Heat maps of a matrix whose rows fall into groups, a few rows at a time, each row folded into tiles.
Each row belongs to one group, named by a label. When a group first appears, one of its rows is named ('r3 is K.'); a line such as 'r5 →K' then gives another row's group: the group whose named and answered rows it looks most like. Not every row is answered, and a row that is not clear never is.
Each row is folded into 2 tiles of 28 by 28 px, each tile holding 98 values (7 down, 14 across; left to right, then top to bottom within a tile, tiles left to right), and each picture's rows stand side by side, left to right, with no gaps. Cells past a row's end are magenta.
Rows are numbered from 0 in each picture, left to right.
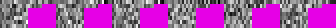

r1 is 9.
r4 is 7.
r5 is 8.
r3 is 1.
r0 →8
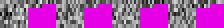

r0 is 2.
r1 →1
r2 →1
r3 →7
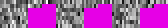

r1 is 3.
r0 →9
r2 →2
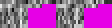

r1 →9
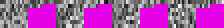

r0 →1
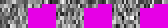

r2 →1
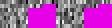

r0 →9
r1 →3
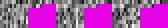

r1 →9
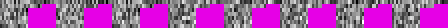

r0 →3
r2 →3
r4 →9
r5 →8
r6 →2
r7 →8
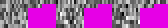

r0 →1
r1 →3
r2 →2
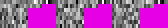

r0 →9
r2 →8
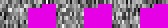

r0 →2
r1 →7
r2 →3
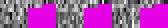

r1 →8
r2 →9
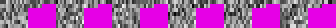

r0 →1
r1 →8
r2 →7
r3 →7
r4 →7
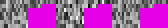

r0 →1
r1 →2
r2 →1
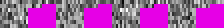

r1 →1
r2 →2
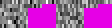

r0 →3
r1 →7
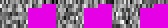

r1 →8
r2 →3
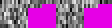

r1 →8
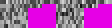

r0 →1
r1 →7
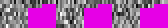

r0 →7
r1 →3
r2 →7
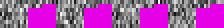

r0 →2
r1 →3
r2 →2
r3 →7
